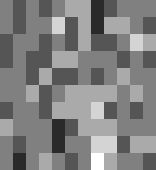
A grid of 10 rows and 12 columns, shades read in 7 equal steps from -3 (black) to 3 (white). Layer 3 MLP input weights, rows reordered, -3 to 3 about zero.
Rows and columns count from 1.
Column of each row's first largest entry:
6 5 11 5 4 3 8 1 8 8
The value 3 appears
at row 10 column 8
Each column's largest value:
1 0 1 1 2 1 1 3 2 1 2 1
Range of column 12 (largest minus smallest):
2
